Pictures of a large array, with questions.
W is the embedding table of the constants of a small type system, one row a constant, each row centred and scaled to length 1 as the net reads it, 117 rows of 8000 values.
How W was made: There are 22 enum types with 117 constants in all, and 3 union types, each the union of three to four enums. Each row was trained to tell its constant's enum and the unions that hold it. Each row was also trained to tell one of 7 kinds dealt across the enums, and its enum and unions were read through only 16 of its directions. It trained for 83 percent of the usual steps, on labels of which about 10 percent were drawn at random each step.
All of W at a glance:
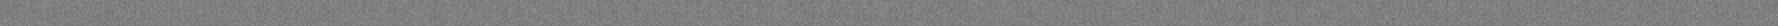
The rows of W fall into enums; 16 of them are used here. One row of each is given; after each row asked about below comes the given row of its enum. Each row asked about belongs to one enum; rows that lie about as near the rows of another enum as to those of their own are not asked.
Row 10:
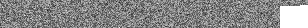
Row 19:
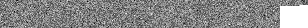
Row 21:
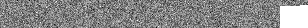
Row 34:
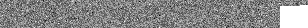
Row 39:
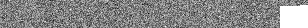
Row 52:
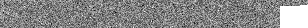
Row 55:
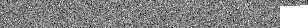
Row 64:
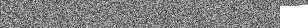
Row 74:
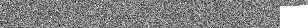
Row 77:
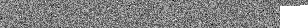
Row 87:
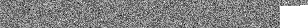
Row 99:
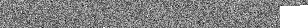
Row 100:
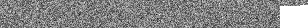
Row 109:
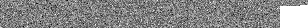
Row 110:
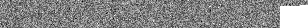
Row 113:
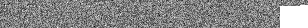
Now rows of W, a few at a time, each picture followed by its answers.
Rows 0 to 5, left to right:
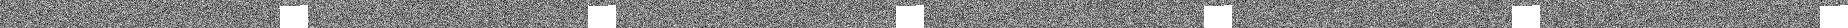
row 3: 110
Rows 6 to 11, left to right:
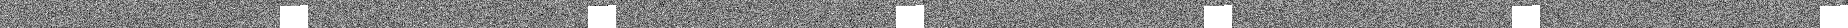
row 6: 77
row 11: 55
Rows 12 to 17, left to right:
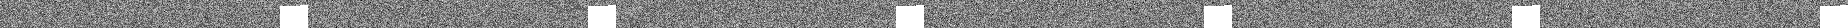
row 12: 55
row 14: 21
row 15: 100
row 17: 10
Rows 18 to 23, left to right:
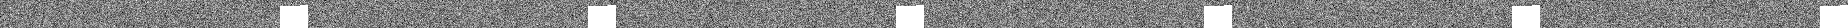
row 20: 64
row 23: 34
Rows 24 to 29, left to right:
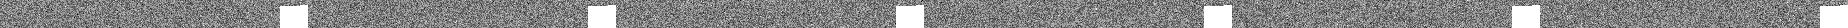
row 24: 10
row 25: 34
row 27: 34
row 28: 21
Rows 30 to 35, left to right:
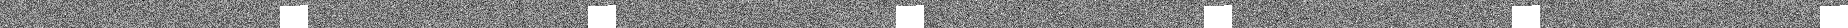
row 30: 87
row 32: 77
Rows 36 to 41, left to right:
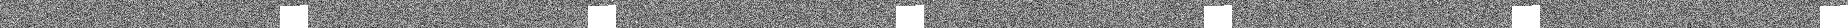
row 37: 77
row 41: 74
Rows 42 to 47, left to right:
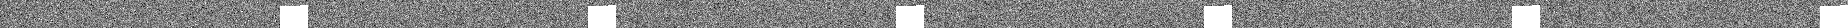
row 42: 55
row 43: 113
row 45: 10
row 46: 39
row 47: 110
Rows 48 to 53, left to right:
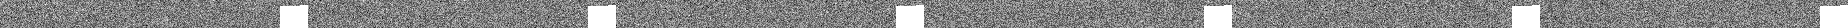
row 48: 52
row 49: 74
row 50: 64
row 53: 110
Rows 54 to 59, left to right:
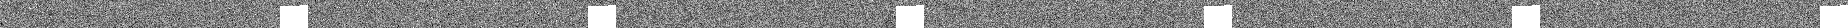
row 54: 52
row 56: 110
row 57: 10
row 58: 52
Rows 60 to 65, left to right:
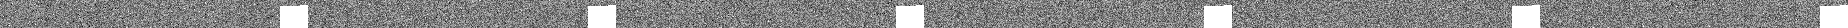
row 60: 39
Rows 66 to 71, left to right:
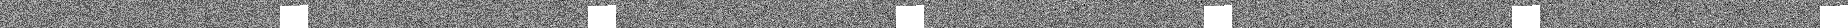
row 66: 77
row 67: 39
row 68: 100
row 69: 77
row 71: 113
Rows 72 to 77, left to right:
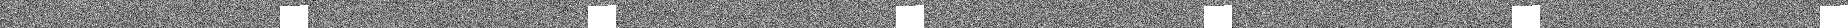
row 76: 55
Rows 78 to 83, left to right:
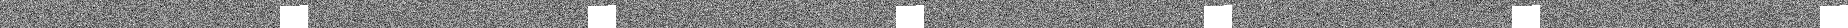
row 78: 52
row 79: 39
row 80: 39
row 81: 64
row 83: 21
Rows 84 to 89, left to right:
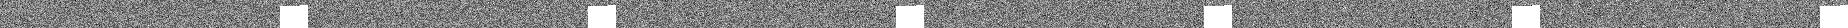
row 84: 99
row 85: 34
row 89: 100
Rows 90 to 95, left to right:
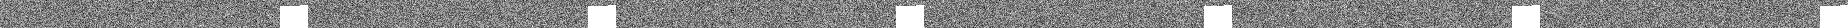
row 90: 34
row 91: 74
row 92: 87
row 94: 109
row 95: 21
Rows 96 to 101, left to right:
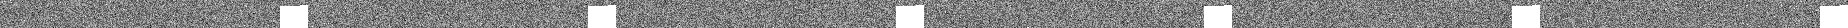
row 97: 99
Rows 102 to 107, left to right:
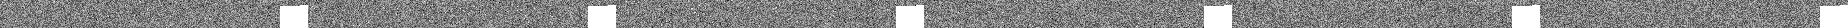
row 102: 99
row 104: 39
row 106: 10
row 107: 109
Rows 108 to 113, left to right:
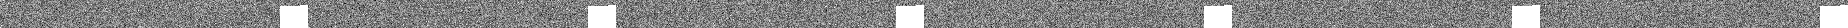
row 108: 100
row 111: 21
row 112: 77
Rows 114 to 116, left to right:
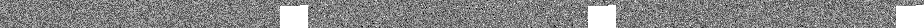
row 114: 110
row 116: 110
